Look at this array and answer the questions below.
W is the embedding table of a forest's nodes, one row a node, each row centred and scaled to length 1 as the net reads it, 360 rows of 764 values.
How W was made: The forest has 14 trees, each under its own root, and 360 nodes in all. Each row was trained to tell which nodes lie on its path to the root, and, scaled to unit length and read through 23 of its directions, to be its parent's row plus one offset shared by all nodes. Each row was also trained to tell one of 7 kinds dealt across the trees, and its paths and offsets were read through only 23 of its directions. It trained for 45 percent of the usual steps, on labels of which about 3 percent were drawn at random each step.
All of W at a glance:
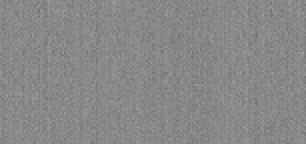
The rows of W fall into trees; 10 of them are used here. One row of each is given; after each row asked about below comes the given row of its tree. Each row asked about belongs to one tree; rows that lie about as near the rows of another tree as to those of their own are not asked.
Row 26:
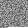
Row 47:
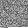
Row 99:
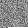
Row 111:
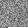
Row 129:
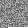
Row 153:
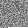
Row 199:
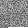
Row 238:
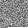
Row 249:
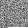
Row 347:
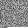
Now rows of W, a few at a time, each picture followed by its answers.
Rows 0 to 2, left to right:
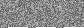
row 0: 238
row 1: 111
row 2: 199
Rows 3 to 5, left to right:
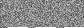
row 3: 199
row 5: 238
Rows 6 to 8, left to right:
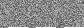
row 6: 153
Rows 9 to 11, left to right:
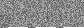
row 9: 347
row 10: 199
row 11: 153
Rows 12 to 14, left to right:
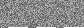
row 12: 129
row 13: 26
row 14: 347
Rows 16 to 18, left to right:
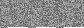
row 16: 249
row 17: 153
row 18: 111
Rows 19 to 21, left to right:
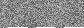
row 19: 347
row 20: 26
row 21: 199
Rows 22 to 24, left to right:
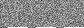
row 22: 199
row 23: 199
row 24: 129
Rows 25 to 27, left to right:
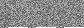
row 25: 99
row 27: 238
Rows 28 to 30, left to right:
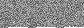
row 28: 99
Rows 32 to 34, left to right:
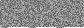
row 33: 249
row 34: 26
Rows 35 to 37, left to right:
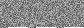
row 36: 111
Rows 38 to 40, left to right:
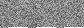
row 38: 249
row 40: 238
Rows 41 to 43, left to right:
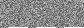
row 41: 26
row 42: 249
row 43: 249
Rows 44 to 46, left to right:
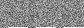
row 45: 238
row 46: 99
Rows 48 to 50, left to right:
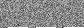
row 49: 238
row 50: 199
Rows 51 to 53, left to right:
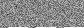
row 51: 238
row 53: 347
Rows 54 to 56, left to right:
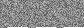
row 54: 347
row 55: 99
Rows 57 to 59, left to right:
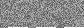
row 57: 249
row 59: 26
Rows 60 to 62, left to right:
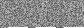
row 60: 249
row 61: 199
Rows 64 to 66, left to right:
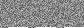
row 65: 249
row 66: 111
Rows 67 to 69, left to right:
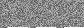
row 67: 99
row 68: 26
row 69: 26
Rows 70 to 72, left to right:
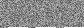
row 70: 26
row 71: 99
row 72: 99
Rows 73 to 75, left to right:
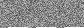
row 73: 99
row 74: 111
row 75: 26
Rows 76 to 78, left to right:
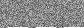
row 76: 99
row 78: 249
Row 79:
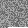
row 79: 129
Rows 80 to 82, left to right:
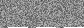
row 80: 249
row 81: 47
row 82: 99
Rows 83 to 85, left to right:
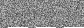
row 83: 199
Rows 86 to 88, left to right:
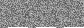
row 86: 347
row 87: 347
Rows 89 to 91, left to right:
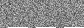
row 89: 99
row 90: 99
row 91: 238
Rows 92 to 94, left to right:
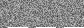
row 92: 26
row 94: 347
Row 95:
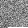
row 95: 249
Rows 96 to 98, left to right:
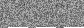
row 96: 238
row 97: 99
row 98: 249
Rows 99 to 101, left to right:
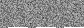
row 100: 26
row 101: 99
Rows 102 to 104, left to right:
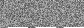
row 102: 111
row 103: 249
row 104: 153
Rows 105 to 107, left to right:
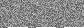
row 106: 347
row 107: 26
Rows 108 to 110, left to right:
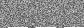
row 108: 99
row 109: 249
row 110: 199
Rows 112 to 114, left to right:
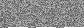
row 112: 238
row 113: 347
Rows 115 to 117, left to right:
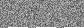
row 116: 99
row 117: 238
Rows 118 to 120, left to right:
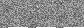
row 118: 347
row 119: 26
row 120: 99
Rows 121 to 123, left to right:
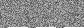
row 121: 347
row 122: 26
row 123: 199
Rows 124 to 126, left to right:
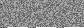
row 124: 199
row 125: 238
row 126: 199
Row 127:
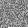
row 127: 238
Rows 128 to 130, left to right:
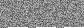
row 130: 99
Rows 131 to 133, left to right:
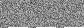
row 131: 26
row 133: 26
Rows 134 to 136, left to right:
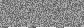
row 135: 129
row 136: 129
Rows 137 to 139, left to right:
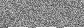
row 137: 238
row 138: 347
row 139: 153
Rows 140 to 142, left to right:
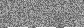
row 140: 99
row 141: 347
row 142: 26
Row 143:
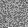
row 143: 238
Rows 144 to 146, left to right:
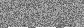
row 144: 199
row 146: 26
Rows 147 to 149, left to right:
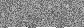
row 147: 99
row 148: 347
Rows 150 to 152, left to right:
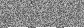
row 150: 99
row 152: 26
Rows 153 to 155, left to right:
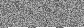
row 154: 129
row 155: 249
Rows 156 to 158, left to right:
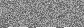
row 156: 26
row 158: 47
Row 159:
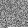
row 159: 249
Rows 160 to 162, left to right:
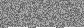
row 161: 238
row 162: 249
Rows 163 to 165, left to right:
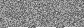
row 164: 249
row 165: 199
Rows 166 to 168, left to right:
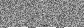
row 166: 26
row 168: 47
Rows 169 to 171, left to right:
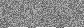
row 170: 153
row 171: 238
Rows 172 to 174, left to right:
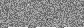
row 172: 129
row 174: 129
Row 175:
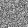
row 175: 238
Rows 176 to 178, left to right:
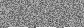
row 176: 26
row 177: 199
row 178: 99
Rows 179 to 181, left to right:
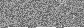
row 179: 111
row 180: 26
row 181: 199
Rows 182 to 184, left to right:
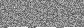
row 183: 199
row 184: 347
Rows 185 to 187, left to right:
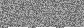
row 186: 347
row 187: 26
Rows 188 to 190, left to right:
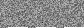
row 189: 249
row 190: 238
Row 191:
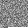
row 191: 238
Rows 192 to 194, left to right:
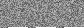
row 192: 129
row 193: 26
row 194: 238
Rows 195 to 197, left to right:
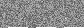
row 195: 99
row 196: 199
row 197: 153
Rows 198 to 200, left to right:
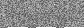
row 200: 47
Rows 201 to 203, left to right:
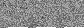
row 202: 26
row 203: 111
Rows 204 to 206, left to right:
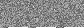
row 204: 129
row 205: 26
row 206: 129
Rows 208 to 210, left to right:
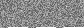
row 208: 249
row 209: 129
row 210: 99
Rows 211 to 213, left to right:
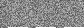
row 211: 99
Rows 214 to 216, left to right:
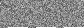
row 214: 249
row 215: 129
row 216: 249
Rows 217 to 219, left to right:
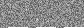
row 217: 99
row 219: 238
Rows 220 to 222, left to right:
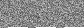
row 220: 153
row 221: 347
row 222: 347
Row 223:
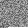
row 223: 26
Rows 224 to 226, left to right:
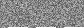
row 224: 347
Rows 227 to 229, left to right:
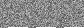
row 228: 26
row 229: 99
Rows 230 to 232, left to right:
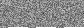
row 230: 347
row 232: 249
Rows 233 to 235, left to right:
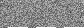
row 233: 249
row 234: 129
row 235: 249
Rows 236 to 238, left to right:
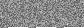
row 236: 26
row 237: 111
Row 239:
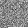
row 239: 26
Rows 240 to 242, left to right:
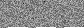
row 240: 153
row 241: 153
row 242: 347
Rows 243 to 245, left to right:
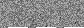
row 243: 238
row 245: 129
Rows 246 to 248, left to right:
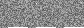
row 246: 249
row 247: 249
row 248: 347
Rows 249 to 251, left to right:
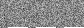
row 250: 99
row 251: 99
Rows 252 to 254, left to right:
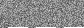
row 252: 199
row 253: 249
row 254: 99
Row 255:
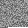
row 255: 129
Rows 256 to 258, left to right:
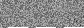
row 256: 26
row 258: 199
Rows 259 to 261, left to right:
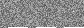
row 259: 238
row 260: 129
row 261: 249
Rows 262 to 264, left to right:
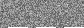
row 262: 238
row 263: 347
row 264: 238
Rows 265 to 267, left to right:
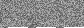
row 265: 238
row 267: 129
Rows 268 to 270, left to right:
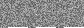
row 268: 99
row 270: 249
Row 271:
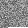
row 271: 249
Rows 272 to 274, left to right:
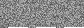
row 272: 26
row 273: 26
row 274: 347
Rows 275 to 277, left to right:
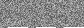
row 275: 238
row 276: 99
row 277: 347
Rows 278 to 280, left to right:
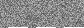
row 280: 99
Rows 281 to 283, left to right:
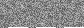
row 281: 347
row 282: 111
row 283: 99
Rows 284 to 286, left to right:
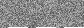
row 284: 347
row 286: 111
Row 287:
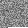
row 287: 129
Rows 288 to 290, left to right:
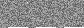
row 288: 47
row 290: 47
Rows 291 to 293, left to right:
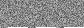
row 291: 153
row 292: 249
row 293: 238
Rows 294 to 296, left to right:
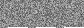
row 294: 111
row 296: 99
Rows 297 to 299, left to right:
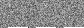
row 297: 199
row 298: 99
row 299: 249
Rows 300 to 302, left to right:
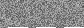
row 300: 238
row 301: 26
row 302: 199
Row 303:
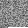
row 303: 153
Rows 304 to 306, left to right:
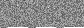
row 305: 199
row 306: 99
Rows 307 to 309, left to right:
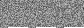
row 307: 153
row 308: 153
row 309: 238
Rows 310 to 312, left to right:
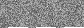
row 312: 26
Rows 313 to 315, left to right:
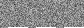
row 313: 99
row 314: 249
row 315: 347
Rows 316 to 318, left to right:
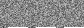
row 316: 26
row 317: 249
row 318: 238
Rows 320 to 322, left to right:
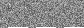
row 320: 347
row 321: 111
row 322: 199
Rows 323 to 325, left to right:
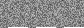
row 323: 26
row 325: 26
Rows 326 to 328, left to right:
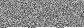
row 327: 249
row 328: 249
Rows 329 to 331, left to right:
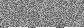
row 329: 26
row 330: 99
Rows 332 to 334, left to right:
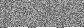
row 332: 99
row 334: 199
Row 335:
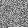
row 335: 347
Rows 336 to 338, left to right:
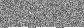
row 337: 347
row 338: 129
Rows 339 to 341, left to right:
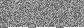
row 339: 26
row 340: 199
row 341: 99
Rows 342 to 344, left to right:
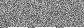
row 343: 347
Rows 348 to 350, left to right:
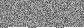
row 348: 249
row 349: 111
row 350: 347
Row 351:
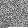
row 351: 249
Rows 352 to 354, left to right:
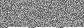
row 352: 249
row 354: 238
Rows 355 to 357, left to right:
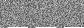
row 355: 347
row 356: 249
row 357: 238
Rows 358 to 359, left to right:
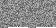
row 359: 129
